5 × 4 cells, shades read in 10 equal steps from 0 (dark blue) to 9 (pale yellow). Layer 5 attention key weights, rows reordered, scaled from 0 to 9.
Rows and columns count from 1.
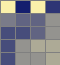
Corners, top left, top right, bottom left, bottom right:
9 1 2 6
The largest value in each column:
9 5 9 6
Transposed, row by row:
9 4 2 2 2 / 0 3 2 5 5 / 9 3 3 6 5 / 1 5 5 6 6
